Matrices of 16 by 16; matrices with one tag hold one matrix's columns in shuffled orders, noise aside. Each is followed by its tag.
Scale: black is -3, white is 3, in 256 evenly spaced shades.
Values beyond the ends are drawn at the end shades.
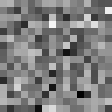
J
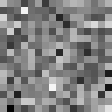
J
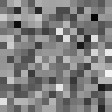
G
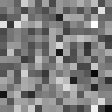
J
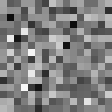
G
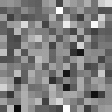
J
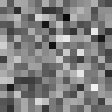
G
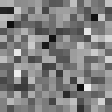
G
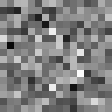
G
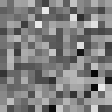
J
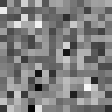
J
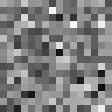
J
